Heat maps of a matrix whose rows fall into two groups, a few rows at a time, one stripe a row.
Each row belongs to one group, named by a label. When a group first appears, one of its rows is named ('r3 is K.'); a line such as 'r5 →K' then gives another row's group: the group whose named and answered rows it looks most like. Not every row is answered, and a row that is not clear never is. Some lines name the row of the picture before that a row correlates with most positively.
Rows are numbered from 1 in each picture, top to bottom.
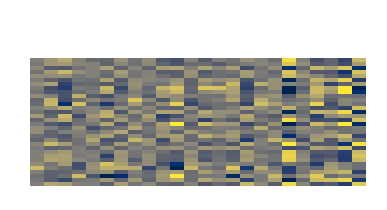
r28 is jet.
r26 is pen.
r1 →pen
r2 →pen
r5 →pen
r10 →jet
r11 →jet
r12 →jet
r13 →pen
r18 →jet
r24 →pen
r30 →jet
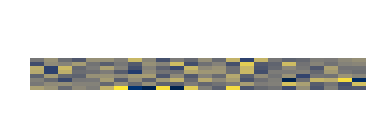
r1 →jet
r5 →jet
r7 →pen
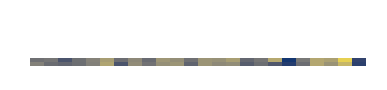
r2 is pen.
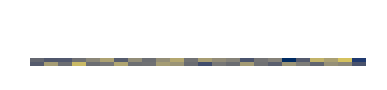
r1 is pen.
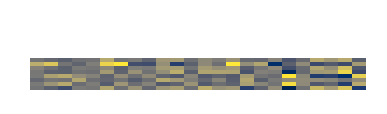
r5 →pen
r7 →pen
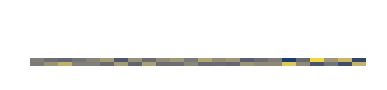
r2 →pen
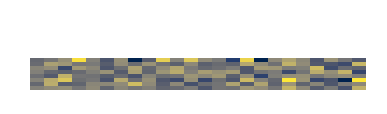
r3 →jet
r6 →pen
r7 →jet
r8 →pen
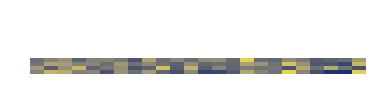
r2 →pen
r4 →pen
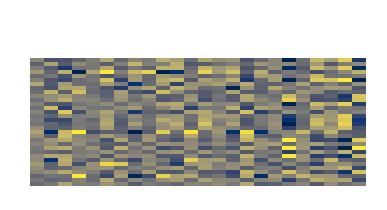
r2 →jet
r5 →jet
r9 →jet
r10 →pen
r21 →pen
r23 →pen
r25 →pen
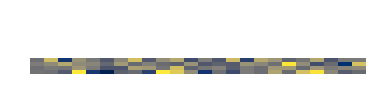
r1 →jet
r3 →jet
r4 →jet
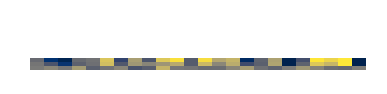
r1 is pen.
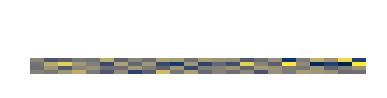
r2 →pen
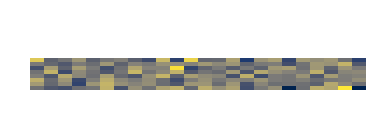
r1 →jet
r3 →jet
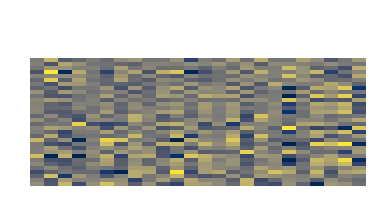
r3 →pen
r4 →jet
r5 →pen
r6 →jet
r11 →pen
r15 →jet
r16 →jet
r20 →jet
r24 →pen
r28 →jet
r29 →jet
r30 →jet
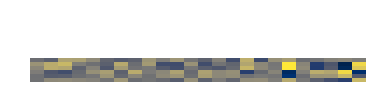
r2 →pen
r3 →pen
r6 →pen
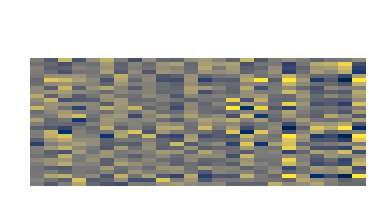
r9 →pen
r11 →jet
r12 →pen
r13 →jet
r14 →pen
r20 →pen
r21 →pen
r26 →pen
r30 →pen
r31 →jet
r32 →jet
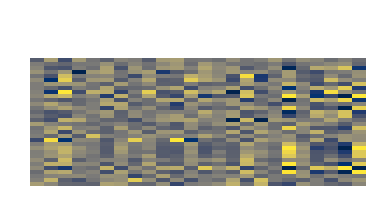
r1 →jet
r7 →pen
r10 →pen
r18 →pen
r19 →jet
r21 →jet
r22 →pen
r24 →pen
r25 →pen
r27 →pen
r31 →jet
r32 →jet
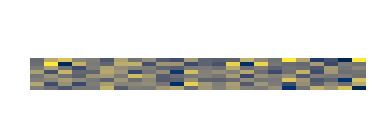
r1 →pen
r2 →jet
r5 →jet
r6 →pen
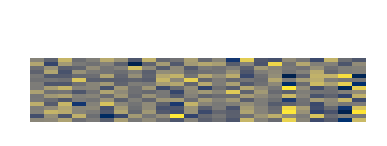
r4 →jet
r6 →jet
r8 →pen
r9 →jet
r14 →pen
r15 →jet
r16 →pen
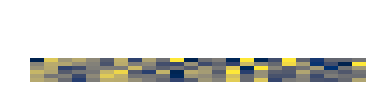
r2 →pen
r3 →jet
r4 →jet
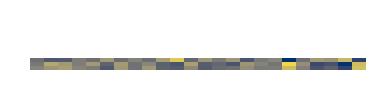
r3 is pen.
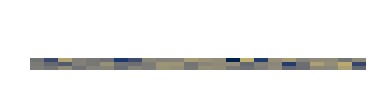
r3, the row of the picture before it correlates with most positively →1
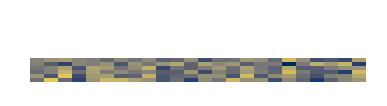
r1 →pen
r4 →pen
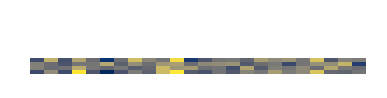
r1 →jet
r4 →jet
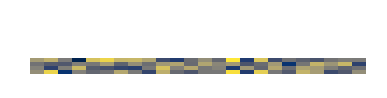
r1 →jet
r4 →jet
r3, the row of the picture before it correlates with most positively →3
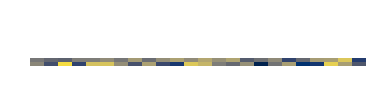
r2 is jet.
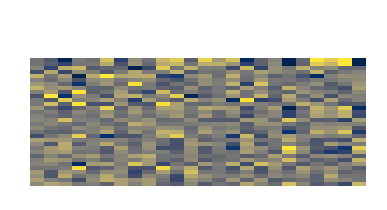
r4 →jet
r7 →jet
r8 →pen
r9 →jet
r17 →jet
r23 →pen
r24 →pen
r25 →jet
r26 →pen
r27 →jet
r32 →pen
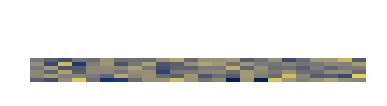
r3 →jet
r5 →pen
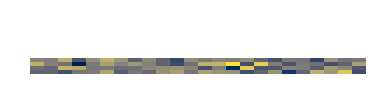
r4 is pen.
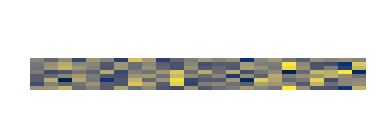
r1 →jet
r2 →pen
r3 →pen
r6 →jet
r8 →pen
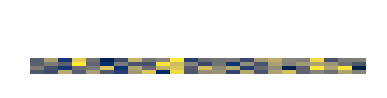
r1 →jet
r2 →jet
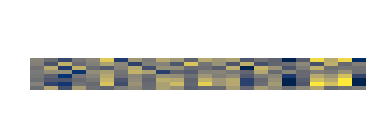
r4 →jet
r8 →jet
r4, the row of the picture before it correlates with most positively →4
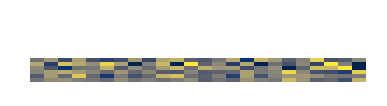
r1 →jet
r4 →pen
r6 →pen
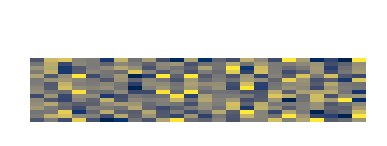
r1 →pen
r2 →jet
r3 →jet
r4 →jet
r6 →pen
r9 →jet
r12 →jet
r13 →jet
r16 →jet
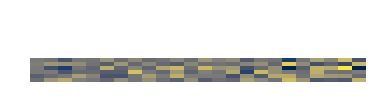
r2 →pen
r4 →jet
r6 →pen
